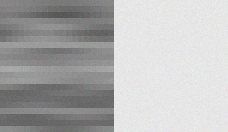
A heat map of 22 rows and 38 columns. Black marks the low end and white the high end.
The table splits into one row of 2 panels. Panel 1,1: middling, streaked across. Panel 1,2: very high, flat.
